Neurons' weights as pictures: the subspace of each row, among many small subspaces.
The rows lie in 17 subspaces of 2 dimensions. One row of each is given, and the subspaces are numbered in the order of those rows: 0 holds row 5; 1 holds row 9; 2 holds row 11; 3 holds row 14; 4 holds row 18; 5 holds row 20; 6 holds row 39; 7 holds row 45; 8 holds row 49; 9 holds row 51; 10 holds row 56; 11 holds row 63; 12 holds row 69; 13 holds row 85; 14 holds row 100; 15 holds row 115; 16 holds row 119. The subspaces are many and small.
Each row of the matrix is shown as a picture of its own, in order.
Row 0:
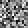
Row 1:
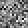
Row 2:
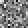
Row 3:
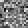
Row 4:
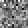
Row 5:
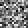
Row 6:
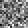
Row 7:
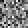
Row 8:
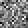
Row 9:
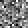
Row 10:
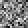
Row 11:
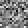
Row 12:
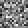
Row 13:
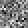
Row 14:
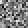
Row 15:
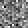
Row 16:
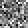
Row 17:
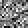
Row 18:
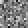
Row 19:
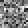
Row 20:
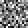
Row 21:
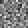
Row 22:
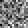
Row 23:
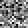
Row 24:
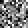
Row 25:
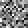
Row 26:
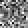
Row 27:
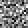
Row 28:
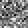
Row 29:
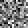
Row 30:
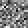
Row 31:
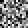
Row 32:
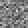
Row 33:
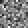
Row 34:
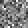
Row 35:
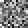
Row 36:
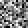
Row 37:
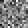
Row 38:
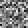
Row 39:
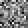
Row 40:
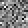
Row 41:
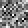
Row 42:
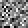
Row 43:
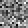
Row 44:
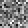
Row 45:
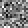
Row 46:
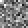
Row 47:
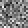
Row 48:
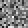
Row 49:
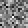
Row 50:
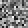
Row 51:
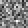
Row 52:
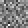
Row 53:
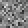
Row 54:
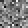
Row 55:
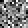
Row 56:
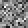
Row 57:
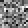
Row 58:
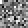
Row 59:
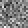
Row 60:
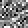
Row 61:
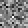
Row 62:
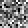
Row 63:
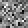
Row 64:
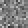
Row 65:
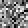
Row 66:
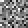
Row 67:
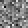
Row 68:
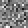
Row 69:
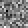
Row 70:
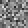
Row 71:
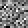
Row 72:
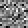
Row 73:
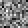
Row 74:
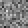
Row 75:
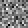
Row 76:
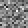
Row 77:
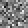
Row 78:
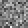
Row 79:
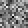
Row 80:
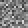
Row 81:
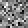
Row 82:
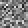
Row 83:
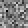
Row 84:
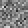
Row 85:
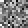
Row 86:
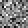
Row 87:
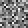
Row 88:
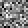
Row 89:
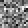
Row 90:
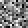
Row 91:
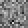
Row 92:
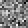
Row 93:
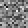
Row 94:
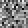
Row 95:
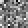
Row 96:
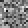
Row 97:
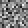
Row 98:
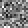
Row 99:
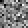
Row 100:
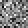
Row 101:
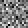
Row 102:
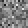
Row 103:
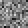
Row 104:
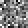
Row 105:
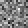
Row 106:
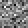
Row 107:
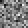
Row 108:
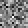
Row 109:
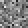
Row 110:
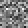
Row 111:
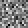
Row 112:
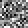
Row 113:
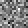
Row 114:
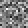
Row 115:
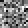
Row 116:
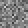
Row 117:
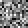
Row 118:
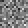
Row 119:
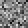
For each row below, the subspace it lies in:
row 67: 1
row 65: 12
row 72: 2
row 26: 6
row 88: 7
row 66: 10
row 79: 8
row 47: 14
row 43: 8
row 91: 6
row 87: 16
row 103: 12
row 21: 5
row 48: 4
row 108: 8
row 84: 0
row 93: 0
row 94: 9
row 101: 5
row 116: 16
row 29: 11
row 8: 6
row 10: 10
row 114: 2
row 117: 12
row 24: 13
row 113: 11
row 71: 0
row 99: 9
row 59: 14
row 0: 3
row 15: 1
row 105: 11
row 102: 9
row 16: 16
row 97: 5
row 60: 7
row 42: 15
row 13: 6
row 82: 13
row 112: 7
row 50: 4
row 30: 0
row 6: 10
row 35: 13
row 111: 5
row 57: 15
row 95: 4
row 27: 14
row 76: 0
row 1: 6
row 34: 13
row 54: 1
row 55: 13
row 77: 11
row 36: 1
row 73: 12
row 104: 4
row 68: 2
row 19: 15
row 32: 0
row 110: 2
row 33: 3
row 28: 14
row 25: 10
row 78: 2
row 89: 15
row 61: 8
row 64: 4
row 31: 3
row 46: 9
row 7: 3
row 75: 5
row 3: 15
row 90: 1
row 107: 9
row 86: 14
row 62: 16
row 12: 7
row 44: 16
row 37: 13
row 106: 14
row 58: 4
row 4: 9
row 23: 8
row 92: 8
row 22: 10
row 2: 3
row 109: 1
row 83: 12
